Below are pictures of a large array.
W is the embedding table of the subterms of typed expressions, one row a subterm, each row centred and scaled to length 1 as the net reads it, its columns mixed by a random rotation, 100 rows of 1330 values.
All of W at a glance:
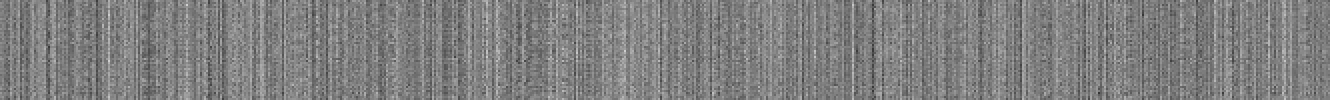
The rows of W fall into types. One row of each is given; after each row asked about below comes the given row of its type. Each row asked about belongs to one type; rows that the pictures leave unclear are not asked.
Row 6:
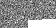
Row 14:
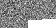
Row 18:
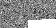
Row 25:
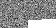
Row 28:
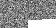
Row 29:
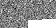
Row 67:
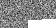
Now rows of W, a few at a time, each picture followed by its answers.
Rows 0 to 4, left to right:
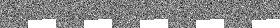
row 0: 29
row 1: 25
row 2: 6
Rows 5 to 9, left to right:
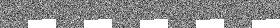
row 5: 67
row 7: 14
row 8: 67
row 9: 25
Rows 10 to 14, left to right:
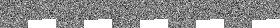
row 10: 14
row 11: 25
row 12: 6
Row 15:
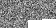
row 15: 14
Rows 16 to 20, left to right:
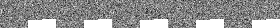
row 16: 29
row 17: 67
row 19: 28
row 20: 6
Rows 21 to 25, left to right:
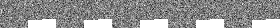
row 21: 29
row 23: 29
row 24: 18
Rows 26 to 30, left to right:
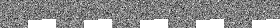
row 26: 25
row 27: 14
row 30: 6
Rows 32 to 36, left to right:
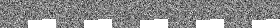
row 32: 14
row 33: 28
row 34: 25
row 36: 18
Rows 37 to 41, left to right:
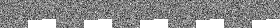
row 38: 14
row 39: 25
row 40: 25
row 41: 29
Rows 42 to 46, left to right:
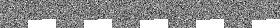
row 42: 28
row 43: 67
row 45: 6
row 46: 14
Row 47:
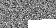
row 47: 18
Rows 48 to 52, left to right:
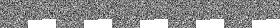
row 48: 14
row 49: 67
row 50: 6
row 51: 6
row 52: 6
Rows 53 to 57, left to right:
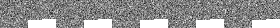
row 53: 14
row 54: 25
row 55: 67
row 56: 6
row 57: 29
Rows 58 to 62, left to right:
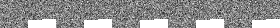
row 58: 28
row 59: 28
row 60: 14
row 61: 14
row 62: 28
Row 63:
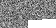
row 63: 25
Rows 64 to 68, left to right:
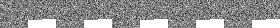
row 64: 6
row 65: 67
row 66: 6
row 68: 67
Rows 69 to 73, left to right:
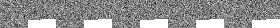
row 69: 18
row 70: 67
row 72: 67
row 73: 28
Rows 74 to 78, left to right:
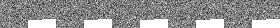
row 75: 67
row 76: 6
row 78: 6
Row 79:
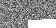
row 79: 18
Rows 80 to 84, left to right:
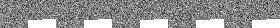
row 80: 28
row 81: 25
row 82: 14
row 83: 67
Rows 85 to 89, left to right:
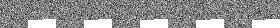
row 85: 14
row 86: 67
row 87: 6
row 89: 18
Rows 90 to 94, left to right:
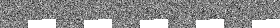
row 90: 67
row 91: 6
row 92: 18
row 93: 18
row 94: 29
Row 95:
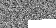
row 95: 18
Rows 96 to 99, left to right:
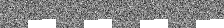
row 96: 28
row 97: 14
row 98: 67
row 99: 14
